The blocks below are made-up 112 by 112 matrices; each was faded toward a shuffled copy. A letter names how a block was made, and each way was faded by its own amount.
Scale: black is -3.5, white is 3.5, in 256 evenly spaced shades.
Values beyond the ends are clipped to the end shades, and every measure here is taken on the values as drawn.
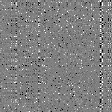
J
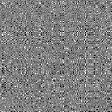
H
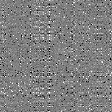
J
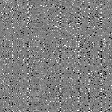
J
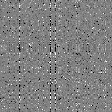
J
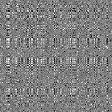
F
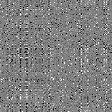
J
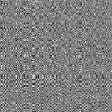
F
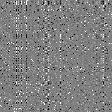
J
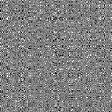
H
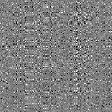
H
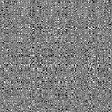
H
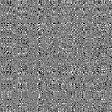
H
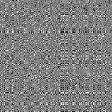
F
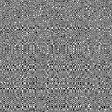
F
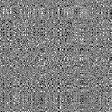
H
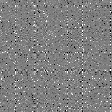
J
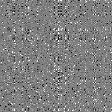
J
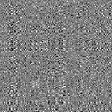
H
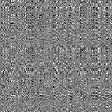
H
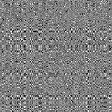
F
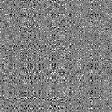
H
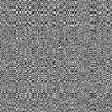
F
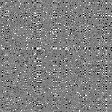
J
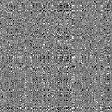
H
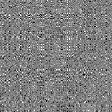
H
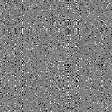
J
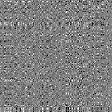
H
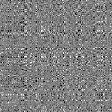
H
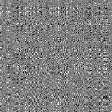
H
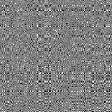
F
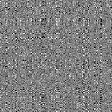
H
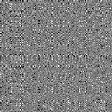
H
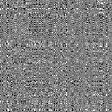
H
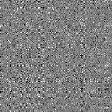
H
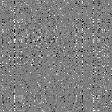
J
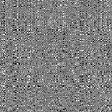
H
